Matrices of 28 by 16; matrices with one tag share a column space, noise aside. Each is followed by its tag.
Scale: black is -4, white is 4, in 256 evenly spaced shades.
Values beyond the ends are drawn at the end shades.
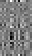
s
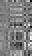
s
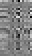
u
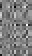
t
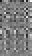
u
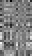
s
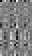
s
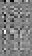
u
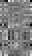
s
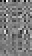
u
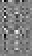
u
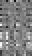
s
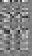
u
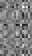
t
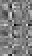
t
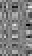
t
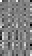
s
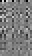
u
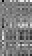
s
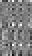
s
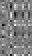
t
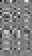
u
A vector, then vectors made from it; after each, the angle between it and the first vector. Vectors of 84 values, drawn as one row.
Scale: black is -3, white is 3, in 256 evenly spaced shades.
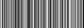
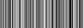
partly opposed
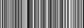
nearly parallel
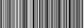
nearly opposite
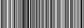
orthogonal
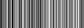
orthogonal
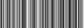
partly opposed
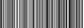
nearly opposite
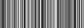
orthogonal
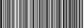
nearly opposite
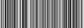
partly opposed
